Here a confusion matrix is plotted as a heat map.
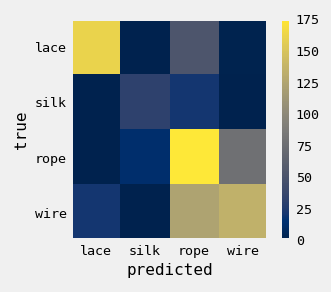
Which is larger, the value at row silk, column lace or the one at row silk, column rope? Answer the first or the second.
the second
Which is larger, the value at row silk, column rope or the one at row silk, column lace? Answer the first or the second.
the first
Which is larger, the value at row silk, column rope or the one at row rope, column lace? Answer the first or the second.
the first
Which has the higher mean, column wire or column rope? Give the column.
rope
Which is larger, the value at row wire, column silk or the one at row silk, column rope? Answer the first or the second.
the second
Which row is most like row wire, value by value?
rope
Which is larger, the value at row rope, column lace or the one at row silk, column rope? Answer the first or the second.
the second
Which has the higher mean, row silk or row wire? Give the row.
wire
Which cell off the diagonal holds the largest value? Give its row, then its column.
wire, rope
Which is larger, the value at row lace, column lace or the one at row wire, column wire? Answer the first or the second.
the first
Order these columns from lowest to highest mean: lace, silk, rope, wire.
silk, lace, wire, rope
